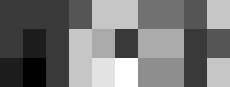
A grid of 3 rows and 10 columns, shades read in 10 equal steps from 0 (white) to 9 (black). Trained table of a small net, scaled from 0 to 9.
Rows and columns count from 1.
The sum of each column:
22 24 21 10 6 9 12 12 20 10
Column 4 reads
6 2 2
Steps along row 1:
same same down down same up same up down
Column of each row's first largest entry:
1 2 2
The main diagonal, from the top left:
7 8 7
